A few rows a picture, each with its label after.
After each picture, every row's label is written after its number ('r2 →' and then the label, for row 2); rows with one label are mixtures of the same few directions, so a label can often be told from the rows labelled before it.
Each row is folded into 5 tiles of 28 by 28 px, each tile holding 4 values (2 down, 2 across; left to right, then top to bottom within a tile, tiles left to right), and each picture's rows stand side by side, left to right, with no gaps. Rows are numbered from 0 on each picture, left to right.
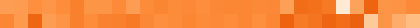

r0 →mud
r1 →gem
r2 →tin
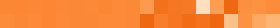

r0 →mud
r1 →tin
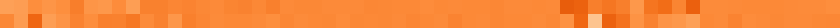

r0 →mud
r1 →mud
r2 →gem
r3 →mud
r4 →mud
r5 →mud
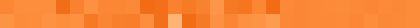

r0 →tin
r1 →mud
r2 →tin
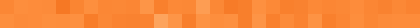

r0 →tin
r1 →gem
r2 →mud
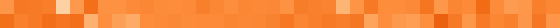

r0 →tin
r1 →tin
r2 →tin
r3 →gem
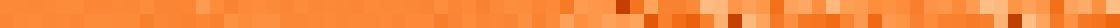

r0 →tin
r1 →tin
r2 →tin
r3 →gem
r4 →tin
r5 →mud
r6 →mud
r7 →mud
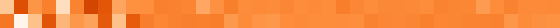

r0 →gem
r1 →tin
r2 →tin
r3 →tin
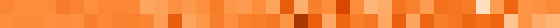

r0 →tin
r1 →mud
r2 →gem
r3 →tin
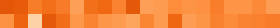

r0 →mud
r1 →mud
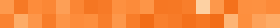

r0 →gem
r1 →tin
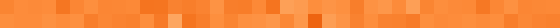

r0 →tin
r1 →mud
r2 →mud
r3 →tin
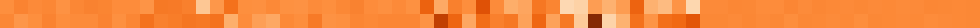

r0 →gem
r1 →tin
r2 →mud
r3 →gem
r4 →mud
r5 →tin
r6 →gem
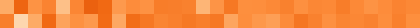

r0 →gem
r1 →tin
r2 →gem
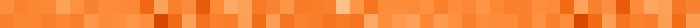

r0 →tin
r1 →gem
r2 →tin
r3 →gem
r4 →gem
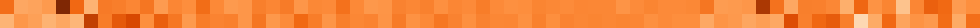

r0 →tin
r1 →gem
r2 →gem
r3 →gem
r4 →tin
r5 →tin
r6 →gem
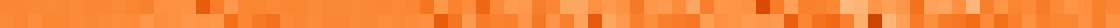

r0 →mud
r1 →tin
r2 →mud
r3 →gem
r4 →mud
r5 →tin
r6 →mud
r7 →gem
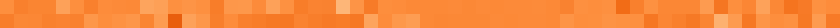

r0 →tin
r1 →mud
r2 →tin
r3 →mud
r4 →tin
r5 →gem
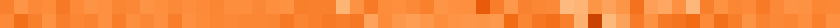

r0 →gem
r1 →mud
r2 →tin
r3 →tin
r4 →mud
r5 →gem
